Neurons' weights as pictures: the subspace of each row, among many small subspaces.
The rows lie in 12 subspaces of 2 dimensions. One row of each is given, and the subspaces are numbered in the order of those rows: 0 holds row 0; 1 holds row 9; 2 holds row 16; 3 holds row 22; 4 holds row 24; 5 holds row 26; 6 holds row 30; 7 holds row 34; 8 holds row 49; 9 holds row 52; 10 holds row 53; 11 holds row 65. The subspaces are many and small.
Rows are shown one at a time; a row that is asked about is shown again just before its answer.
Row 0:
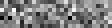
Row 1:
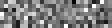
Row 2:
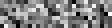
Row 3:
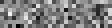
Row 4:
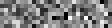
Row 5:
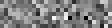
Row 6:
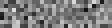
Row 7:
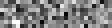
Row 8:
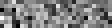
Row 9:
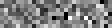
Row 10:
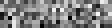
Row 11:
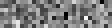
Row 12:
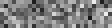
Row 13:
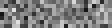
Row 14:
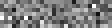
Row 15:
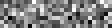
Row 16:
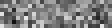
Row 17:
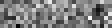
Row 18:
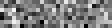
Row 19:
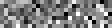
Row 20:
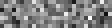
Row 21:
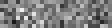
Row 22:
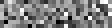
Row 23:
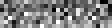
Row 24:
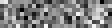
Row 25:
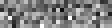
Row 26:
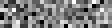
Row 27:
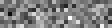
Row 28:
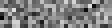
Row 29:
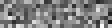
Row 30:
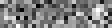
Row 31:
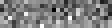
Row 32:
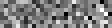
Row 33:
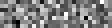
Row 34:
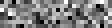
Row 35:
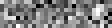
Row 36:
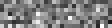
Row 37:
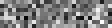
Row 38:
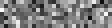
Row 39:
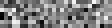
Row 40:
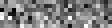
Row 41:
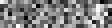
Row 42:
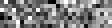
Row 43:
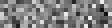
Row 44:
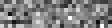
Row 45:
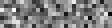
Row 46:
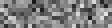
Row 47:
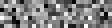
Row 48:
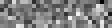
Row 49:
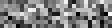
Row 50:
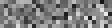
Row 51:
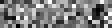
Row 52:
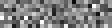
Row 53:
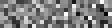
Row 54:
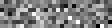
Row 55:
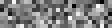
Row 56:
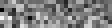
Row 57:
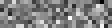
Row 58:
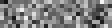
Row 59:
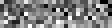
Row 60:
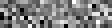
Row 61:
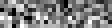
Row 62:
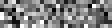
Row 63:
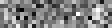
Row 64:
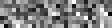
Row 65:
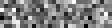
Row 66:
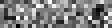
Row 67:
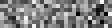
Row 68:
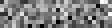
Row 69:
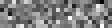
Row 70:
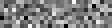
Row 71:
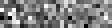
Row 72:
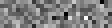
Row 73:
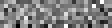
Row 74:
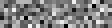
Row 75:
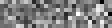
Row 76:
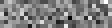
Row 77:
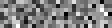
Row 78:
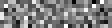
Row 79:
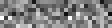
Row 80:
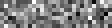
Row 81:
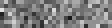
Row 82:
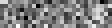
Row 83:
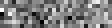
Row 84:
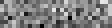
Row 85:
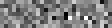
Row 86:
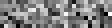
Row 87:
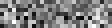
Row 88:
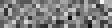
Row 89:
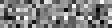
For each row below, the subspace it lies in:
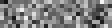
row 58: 4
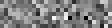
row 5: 1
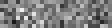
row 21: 6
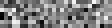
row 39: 5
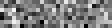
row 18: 10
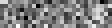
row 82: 4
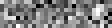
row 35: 6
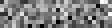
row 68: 9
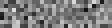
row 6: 5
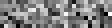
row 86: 8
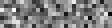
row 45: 11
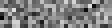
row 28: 5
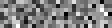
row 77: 10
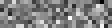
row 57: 7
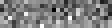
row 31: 3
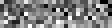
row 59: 3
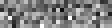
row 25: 9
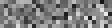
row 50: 10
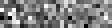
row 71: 11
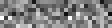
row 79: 11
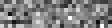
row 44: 2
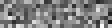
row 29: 2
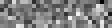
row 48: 7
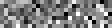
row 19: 10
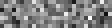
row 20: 11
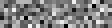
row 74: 9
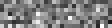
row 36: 2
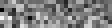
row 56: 8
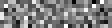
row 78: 5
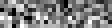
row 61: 8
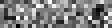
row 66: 6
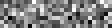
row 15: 0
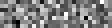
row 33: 1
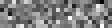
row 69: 7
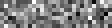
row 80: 0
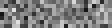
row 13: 5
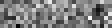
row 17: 6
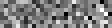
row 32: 10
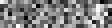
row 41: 4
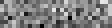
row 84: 3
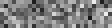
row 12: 0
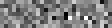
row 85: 1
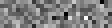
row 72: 1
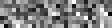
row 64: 8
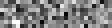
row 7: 1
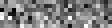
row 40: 11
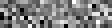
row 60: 3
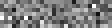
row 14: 9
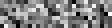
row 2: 8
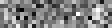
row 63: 6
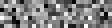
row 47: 11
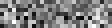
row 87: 2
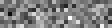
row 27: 4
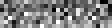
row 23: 3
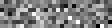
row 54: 4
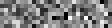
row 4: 1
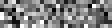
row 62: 10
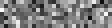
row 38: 0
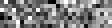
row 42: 0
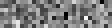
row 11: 1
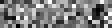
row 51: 6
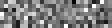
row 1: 5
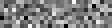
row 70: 9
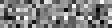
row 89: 2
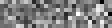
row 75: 7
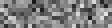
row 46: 0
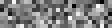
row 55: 7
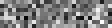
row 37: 2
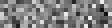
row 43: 10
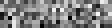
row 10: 9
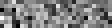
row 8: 8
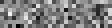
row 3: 4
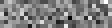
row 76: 3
